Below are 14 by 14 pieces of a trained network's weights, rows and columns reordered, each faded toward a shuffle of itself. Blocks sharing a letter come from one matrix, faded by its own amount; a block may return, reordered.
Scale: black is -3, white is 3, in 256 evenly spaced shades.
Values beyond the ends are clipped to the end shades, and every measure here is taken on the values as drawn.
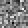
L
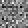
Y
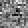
Y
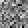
L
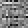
Y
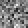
L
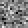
L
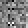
Y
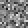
L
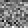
L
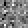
Y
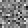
L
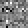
Y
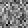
L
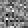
Y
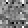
Y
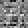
Y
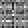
Y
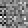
Y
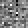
Y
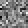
Y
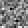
L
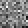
Y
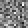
L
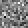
L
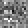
Y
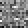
Y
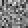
L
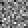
L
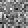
L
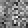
Y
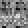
Y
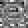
Y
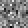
L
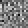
L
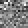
L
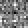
Y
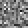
L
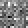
Y
